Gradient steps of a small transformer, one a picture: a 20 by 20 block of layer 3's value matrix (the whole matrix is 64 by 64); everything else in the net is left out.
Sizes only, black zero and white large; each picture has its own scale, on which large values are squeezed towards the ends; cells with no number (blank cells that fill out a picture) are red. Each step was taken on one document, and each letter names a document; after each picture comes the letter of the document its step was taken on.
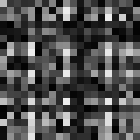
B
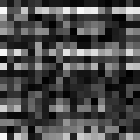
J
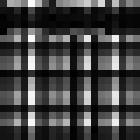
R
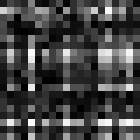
B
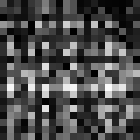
B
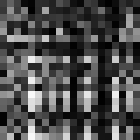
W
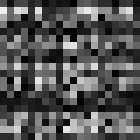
J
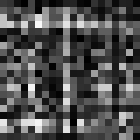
B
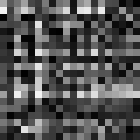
J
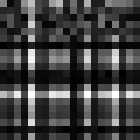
R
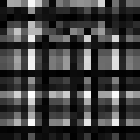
R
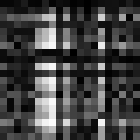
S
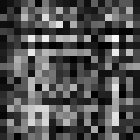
W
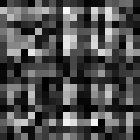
B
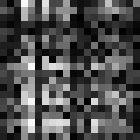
W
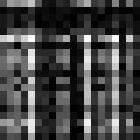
R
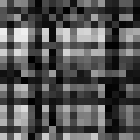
J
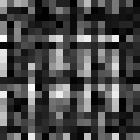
R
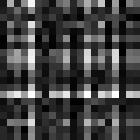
R
